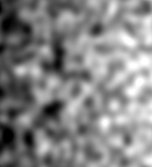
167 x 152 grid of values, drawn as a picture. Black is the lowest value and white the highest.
No regular stripes run through it. No single row or column stands out from its neighbours. The middle right is the ninth with the highest average. No lone cell stands out from its neighbours. The field is smooth, with broad soft blobs. There is an overall slope up to the right.
